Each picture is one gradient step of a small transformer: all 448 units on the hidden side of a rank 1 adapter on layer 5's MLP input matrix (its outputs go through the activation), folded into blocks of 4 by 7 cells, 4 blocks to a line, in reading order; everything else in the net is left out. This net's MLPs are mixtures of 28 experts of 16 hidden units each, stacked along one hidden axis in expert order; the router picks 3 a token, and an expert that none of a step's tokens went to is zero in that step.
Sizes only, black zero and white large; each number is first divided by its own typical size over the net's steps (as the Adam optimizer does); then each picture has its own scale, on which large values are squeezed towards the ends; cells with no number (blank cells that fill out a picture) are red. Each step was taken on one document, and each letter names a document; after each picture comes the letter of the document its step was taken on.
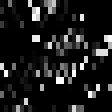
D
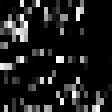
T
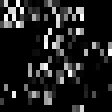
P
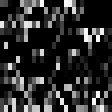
T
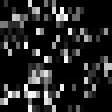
P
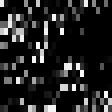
T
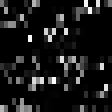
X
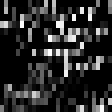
P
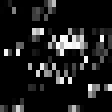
D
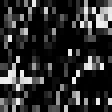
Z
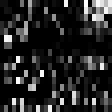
Z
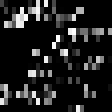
P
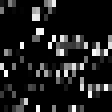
D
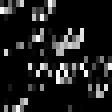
D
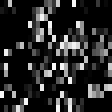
D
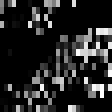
D
